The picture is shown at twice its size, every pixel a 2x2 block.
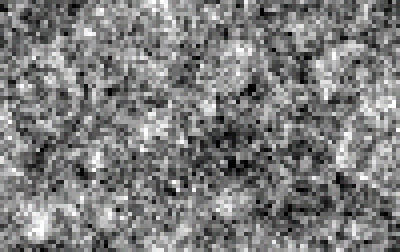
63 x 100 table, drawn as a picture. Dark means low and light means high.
No overall slope runs across the table. No seam splits the table. No row or column stands out. The values follow a bell shape. The halves do not mirror each other.
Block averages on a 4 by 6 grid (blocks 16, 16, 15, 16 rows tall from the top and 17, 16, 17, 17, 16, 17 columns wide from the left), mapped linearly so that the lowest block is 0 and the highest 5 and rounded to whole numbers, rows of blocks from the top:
3 4 5 4 3 3
4 3 4 4 3 5
3 3 3 0 2 5
5 4 4 3 2 3
